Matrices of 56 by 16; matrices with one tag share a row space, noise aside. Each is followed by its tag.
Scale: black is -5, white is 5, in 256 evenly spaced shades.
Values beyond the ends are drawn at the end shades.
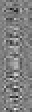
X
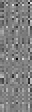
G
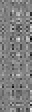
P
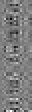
X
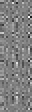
G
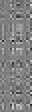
P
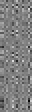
G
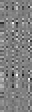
G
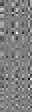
G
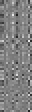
G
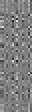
G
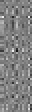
G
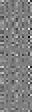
G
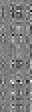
P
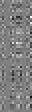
P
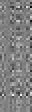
P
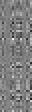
P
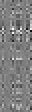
P
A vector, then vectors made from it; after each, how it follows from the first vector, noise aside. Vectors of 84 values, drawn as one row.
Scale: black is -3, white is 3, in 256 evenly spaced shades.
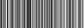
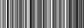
sign-scrambled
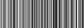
reversed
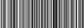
reversed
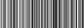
reversed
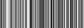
sign-scrambled
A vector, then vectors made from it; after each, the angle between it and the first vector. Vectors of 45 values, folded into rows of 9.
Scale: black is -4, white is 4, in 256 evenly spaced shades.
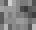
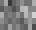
nearly opposite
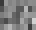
orthogonal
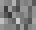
orthogonal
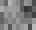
nearly parallel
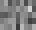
orthogonal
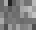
nearly opposite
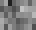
nearly opposite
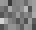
partly opposed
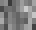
nearly opposite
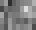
nearly opposite
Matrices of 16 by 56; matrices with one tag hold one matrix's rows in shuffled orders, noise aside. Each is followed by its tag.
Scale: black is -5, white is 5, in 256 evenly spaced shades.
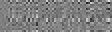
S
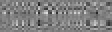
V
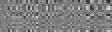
S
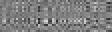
V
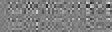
S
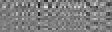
V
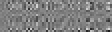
S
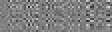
S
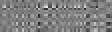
V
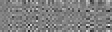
S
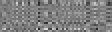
V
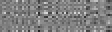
V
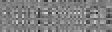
V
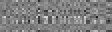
V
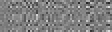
S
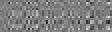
S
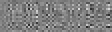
S
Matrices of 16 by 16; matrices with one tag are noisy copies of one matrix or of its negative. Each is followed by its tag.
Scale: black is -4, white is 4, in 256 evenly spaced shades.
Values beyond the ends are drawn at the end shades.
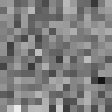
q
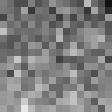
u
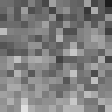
u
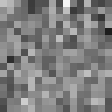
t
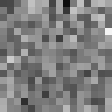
t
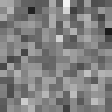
t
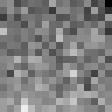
u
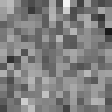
t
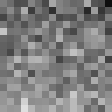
u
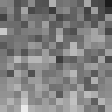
u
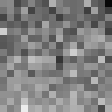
u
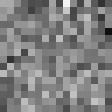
t
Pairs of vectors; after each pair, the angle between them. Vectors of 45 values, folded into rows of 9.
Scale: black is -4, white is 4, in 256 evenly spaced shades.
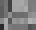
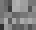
nearly parallel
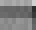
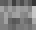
nearly opposite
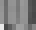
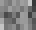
partly aligned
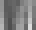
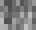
partly aligned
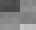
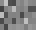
orthogonal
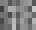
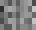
nearly parallel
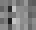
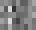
nearly opposite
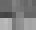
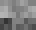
nearly opposite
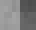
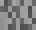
orthogonal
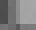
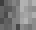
nearly parallel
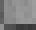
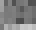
nearly opposite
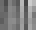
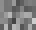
orthogonal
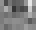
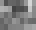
nearly parallel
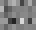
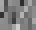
partly aligned
